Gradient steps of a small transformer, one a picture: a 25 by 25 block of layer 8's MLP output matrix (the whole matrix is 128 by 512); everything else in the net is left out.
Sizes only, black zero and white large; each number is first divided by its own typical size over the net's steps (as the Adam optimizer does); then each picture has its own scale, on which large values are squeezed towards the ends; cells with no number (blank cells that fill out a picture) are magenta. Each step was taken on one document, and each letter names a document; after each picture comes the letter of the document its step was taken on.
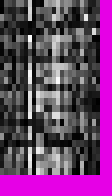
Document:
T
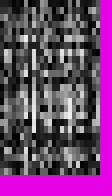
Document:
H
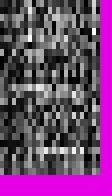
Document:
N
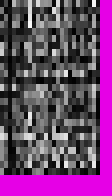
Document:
N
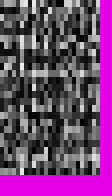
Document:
H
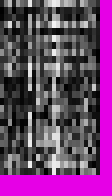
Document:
T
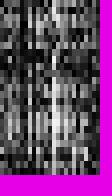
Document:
T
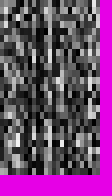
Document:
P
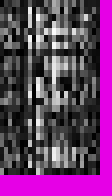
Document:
T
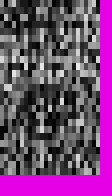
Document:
P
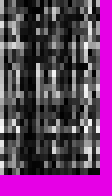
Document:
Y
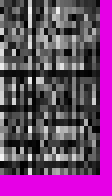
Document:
T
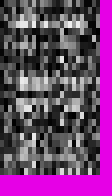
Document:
H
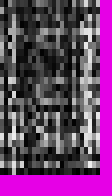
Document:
Y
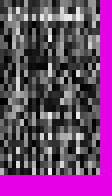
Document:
P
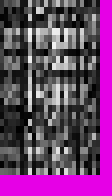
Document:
T
